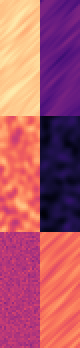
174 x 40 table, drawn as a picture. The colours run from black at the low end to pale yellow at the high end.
It is made of 3 by 2 panels. Panel 1,1: very high, slanting up to the right, faint in contrast. Panel 1,2: low, slanting up to the right, faint in contrast. Panel 2,1: high, blotchy. Panel 2,2: very low, blotchy, faint in contrast. Panel 3,1: middling, fine-grained, faint in contrast. Panel 3,2: high, slanting up to the right, faint in contrast.
